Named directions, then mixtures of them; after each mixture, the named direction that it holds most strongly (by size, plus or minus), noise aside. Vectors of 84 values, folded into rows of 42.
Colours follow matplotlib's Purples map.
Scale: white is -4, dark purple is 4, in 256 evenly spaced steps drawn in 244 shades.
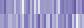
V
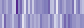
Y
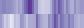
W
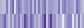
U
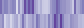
W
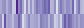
Y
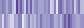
Y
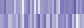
V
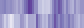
W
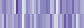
Y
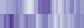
W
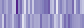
Y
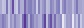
U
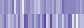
V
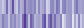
U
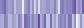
V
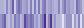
U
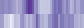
W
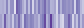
U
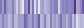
V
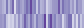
U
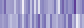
V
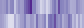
W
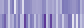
U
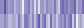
V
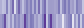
U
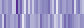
Y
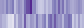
W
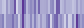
V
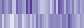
W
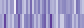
U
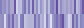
U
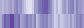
W
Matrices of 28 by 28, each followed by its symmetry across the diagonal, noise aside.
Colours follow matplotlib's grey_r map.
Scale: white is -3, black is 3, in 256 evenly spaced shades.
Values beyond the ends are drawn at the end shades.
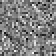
antisymmetric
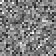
symmetric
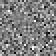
antisymmetric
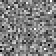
antisymmetric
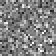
symmetric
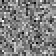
neither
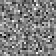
antisymmetric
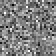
antisymmetric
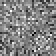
symmetric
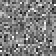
neither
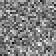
neither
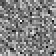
symmetric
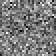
neither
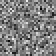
symmetric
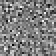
antisymmetric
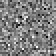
antisymmetric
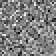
symmetric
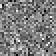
neither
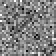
symmetric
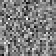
neither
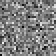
neither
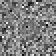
symmetric
